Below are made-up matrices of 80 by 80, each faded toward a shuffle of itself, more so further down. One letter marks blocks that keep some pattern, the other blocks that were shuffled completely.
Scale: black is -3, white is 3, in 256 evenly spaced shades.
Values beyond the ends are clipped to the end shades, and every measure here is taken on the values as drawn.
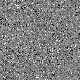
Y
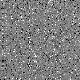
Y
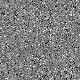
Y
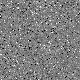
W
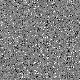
Y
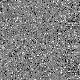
Y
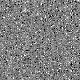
Y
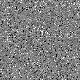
Y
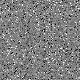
Y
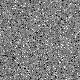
W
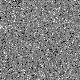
W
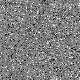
Y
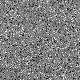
W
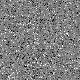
Y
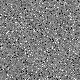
W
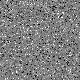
W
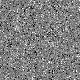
Y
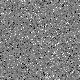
W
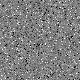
W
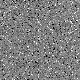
Y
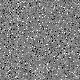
Y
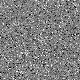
W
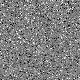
W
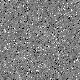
Y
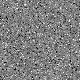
W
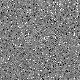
Y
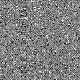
Y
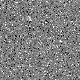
Y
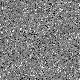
W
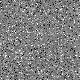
Y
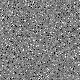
W
